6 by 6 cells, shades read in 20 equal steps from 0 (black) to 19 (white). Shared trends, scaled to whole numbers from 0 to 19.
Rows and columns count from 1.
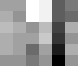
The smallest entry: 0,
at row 6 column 5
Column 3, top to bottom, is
19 19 11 12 8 9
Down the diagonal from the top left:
12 11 11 15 2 11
